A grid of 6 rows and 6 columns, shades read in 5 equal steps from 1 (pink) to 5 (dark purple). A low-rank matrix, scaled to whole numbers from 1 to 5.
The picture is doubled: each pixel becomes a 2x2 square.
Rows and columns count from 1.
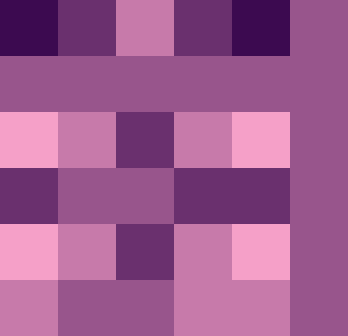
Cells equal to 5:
2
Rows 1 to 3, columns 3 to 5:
2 4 5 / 3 3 3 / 4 2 1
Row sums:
23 18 13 21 13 15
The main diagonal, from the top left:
5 3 4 4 1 3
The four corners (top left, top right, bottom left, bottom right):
5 3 2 3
